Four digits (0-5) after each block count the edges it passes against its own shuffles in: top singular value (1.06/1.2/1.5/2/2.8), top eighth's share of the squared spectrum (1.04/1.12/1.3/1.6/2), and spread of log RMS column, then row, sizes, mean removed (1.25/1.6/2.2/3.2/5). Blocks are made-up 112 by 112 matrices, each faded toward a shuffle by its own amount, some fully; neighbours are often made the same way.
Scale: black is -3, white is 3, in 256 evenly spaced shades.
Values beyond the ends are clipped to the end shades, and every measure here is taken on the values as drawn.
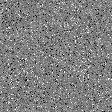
0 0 0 0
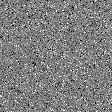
2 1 0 0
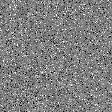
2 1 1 0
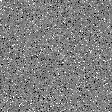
2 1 0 0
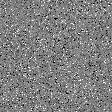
0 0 0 0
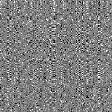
5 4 3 2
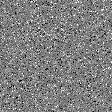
3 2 0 0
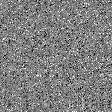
3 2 1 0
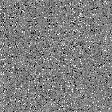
3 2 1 0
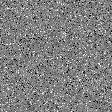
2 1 0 0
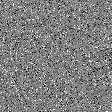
2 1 0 0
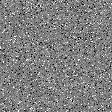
2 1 0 0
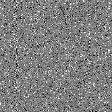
3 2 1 0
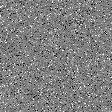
2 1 1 0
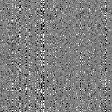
4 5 4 2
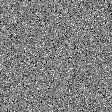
0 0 0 0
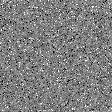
0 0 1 0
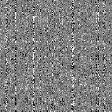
4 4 4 1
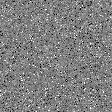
1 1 0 0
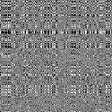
5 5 4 4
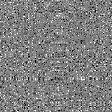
4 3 2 2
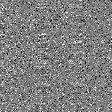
4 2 1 1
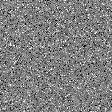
3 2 1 0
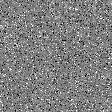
2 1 0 0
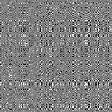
5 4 4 4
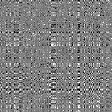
5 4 4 4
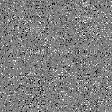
4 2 1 1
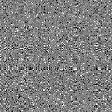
5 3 3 3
